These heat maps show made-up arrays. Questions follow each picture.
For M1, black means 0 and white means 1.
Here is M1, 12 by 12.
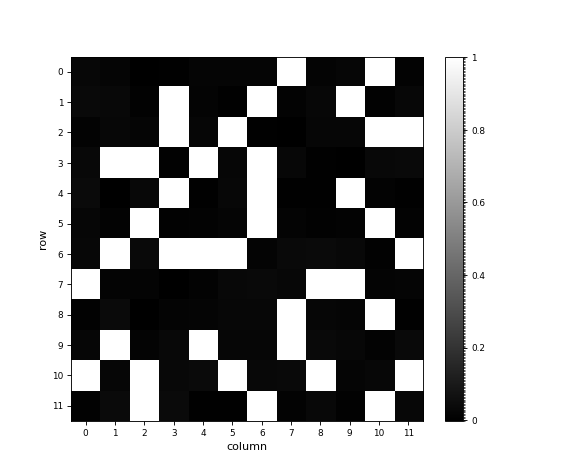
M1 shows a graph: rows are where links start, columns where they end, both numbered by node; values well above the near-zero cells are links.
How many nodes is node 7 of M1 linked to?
3
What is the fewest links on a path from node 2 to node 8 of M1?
2
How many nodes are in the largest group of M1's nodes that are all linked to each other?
3
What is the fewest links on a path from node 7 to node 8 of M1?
1
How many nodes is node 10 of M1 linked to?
5
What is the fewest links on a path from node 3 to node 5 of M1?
2
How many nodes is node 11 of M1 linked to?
3
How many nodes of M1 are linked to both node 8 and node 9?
1
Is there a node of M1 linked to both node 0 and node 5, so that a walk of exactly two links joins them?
yes
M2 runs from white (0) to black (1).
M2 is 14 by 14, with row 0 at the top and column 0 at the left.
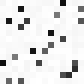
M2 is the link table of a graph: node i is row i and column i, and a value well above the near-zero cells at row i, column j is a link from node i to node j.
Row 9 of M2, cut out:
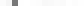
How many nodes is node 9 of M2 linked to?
1
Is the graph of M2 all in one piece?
no
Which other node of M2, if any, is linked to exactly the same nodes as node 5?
node 7
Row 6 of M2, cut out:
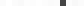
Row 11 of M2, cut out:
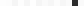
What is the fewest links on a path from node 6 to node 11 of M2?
3
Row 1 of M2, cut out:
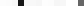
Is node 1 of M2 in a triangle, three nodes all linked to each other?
yes
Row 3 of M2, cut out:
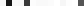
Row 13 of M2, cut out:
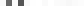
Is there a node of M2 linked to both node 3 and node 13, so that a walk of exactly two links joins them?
yes
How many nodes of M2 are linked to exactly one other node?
8
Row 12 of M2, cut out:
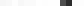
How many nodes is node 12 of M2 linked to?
2
